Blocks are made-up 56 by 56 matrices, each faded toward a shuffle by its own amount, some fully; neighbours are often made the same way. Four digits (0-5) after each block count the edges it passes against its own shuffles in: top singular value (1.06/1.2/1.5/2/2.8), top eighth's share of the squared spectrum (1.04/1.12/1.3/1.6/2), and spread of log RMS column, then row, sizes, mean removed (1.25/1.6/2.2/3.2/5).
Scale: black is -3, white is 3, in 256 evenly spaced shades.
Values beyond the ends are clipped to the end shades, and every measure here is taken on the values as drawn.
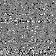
1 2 0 3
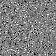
0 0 0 0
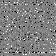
2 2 0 2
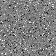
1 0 0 0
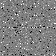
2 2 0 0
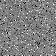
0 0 0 0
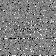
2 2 0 2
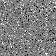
1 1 0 0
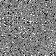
3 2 0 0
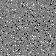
1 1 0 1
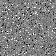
0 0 0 0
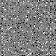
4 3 2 0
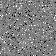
0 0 0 0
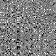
3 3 2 1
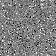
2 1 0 0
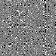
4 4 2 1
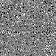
3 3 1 1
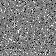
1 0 0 0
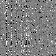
4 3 2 1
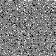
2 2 1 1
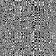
4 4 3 2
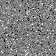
0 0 0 0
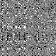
4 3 2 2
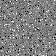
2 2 0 1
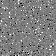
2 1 0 0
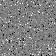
1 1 0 0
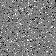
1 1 0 0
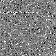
1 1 1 1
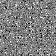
1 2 1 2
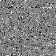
1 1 0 1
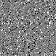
3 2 0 1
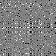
4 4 1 2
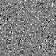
3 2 0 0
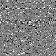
3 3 1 2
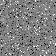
1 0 0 0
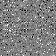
3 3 1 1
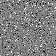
2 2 0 0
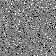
2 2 0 0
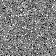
0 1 0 0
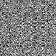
3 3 1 1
